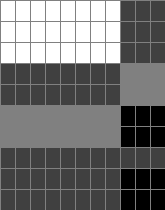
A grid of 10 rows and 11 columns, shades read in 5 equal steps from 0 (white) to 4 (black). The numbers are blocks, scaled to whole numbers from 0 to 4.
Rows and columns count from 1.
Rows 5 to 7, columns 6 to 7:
3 3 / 2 2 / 2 2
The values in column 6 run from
0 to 3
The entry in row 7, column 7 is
2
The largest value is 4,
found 12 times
